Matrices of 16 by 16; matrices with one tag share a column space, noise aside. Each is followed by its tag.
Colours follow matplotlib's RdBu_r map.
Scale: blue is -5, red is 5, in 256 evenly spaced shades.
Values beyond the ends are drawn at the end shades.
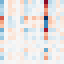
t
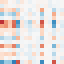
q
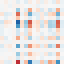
q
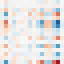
q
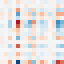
q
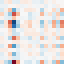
q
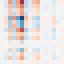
t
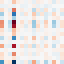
q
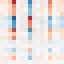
t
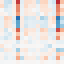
t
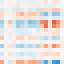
q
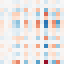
q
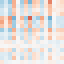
t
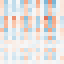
t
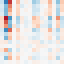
t
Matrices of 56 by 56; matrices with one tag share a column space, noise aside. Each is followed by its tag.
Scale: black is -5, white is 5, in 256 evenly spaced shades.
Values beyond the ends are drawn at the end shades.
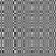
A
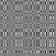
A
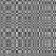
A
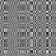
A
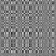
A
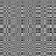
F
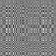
F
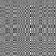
F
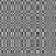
A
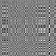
F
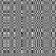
A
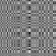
A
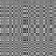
F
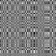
A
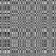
A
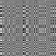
F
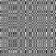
A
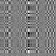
A
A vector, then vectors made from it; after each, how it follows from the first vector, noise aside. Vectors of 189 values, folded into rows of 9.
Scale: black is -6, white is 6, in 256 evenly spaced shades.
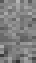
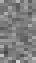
sign-scrambled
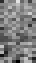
scaled up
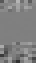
partly zeroed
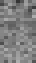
reversed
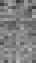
reversed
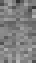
reversed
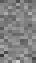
sign-scrambled
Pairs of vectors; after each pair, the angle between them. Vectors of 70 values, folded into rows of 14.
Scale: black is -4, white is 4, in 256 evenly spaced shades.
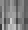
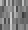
partly aligned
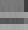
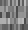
partly opposed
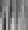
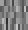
partly opposed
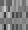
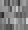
orthogonal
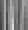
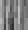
nearly opposite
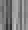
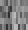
partly aligned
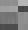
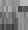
nearly parallel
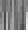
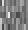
orthogonal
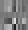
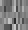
nearly opposite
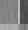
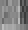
nearly parallel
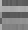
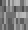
partly opposed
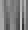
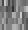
orthogonal
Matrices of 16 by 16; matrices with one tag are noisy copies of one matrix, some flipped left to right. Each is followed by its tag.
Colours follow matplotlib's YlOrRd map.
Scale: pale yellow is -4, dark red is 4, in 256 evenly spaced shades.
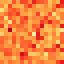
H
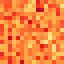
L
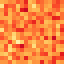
L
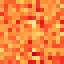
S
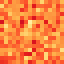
S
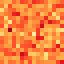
H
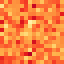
S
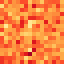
S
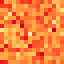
H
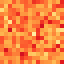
H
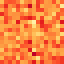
S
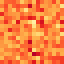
S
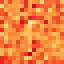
S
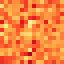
S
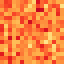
L
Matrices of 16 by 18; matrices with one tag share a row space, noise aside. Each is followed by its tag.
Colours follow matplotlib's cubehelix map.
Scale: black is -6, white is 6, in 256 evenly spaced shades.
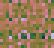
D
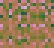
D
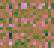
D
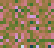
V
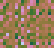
V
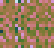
V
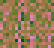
V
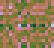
D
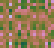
D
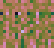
V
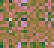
D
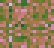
D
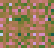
D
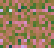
D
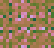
D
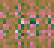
V
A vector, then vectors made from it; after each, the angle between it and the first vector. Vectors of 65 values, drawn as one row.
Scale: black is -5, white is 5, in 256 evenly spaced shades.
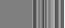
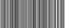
partly aligned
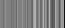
nearly opposite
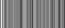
partly opposed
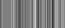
partly opposed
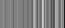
nearly opposite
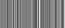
partly aligned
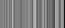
nearly opposite
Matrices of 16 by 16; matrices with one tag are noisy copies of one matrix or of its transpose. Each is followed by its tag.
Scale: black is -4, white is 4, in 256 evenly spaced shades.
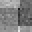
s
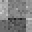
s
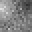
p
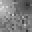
p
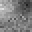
p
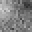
p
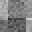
s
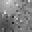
p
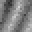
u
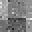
s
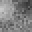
p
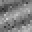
u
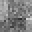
s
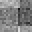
s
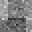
s
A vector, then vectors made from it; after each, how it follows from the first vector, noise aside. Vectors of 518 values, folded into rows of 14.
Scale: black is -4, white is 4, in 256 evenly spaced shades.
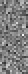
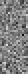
negated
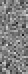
negated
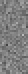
shrunk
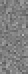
shrunk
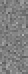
shrunk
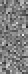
copied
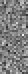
copied
